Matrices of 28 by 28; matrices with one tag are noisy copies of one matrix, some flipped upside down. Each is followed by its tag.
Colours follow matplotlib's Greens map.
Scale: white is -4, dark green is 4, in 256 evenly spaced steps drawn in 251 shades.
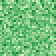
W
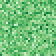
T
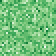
T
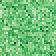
T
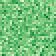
W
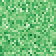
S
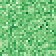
T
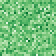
T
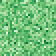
T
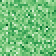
T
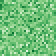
S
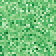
S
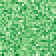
W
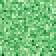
W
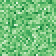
T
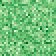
T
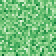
W
